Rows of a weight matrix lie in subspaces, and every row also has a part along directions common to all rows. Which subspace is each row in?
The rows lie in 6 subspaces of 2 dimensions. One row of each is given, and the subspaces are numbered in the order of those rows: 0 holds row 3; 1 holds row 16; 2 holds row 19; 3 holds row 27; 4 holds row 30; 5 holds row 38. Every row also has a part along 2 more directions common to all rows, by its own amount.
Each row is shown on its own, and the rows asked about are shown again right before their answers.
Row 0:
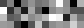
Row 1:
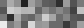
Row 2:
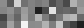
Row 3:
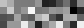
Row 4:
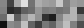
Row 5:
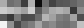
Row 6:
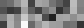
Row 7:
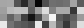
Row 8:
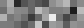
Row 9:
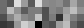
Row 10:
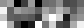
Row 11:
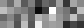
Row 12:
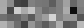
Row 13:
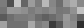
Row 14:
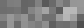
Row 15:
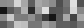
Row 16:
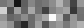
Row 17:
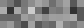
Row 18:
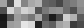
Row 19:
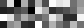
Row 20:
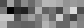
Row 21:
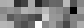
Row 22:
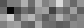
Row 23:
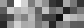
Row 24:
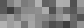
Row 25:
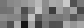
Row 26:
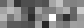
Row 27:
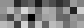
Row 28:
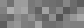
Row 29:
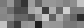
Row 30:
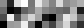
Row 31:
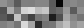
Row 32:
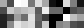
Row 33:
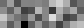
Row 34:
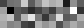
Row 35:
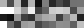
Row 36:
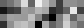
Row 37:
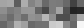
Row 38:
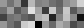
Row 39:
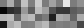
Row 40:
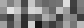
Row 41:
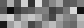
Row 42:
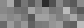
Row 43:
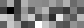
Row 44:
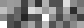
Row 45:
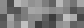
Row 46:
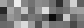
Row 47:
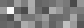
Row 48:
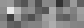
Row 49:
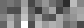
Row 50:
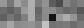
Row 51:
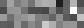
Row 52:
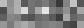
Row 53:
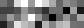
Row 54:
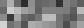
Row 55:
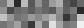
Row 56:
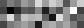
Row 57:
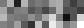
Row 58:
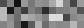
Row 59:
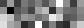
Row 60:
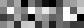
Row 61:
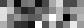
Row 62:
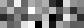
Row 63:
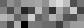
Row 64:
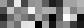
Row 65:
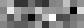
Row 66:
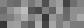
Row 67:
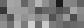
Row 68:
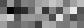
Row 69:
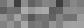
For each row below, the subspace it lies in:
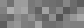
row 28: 5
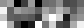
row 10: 2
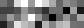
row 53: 0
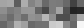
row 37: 0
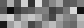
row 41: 0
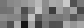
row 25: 3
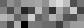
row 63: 3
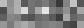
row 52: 1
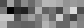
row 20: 5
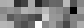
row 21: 2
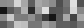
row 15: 1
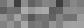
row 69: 3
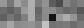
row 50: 2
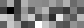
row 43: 2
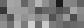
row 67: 4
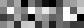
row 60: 0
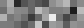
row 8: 2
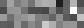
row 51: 4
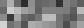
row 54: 4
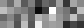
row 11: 3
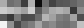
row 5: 2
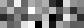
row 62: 5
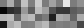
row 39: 2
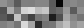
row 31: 3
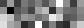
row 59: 4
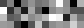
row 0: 1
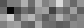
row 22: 4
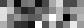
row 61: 1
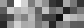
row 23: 5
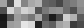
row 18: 5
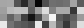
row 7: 1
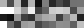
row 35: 2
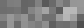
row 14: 0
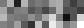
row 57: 0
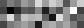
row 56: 5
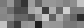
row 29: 5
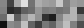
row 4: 4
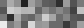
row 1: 4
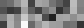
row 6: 3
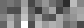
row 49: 3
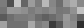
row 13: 0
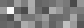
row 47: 1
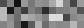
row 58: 1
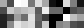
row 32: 5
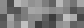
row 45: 4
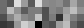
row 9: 2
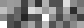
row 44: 5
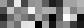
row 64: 0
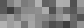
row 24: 4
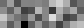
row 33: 3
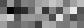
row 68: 5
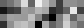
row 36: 3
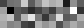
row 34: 2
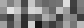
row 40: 3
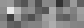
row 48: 4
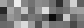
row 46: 1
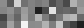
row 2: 3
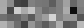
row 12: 1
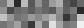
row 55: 0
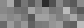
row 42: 0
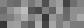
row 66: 5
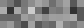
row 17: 1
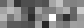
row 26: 2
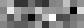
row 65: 2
